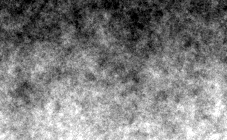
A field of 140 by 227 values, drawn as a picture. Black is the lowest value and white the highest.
Stripes: none. Grain: blotchy. Slope: up to the bottom. Odd rows or columns: none.
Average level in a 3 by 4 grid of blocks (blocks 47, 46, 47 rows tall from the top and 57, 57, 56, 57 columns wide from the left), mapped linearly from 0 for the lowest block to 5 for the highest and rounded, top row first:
0 1 0 1 / 3 3 2 3 / 4 5 4 5
